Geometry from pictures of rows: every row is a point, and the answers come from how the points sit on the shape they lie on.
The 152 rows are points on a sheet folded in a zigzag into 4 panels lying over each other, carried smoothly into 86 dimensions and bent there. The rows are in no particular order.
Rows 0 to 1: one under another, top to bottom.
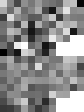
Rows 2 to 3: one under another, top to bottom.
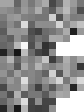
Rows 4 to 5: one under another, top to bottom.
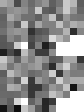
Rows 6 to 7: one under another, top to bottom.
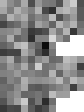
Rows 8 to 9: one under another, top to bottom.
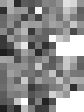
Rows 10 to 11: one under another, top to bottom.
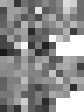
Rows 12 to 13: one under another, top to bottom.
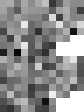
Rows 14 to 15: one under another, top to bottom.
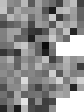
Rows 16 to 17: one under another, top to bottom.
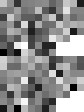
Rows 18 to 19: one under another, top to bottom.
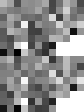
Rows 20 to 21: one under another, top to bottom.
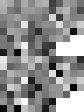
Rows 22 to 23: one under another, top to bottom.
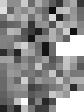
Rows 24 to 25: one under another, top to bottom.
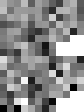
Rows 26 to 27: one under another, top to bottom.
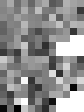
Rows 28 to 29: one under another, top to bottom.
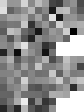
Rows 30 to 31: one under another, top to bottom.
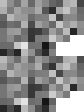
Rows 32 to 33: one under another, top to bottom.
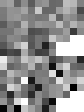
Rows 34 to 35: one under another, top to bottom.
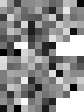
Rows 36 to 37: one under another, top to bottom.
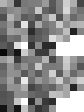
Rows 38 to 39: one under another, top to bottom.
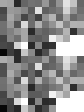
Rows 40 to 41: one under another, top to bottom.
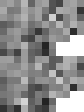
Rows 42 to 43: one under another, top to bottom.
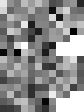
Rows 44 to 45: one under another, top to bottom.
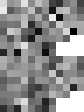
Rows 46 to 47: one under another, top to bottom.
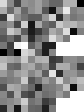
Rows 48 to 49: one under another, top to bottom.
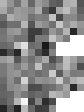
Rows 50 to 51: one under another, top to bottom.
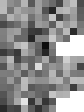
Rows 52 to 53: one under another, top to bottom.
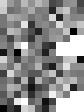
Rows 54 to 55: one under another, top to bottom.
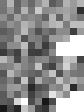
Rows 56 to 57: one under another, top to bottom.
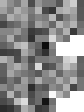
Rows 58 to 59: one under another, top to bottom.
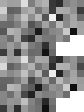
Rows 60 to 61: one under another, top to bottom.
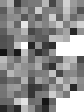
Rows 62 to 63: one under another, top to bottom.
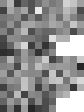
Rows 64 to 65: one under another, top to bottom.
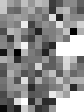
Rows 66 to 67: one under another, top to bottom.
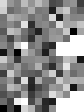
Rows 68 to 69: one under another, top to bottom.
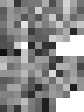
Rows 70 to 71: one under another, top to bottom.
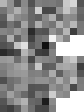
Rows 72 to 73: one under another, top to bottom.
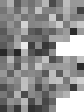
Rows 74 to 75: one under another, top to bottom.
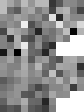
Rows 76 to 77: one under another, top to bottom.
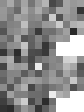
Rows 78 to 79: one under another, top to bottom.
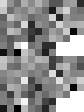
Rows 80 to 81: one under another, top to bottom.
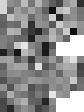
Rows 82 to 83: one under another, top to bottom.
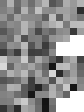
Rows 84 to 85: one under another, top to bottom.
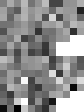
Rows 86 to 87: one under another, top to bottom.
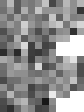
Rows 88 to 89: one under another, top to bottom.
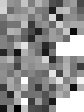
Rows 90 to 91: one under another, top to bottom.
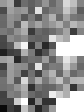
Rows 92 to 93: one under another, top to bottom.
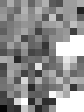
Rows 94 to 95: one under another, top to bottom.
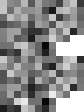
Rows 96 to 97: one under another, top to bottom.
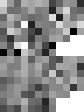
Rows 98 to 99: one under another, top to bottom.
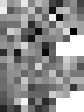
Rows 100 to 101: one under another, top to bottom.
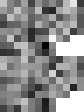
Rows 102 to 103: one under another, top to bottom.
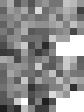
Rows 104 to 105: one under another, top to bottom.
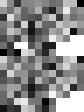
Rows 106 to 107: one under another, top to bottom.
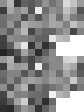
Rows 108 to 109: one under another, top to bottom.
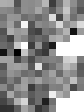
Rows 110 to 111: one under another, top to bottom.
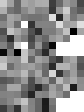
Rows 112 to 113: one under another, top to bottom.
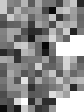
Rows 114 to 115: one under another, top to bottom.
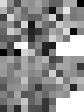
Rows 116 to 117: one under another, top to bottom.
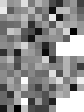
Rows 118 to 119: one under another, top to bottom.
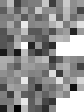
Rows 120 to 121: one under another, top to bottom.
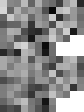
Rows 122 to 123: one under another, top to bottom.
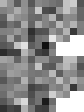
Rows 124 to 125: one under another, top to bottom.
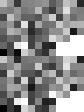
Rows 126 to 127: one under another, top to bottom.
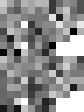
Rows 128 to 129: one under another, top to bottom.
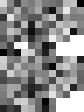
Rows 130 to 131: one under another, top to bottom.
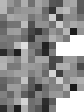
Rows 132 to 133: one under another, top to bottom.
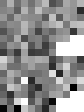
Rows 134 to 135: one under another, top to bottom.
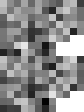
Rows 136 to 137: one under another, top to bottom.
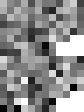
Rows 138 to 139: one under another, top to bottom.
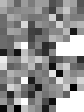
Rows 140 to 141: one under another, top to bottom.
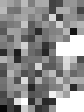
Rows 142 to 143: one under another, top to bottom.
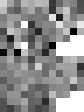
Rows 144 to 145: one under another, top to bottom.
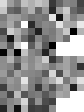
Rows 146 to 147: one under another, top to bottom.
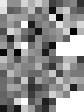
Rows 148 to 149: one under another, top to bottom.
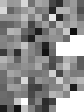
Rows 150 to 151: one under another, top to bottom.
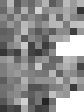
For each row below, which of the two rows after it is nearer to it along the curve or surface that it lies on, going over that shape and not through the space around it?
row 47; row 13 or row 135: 135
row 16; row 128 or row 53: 128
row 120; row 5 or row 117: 5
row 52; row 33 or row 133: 33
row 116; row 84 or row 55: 84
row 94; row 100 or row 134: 100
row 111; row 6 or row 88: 6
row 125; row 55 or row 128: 128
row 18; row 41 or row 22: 41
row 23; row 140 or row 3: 3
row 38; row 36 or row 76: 36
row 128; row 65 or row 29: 65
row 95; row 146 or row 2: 2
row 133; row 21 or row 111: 21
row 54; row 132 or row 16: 132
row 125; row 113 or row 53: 113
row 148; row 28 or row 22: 22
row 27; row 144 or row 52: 144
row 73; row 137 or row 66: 66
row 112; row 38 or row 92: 92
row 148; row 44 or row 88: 44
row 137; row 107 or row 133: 133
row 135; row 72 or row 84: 84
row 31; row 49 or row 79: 49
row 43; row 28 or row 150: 28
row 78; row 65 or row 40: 65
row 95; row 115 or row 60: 115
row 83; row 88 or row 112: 112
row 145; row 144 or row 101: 144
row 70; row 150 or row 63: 150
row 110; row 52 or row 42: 42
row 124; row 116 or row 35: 35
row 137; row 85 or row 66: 85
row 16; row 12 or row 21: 21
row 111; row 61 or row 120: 120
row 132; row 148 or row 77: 77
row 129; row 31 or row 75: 31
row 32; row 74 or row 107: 107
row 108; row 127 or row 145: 127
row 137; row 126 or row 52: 126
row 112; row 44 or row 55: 44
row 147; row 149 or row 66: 149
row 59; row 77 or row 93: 77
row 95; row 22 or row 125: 22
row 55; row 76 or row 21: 21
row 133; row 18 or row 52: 18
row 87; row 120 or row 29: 120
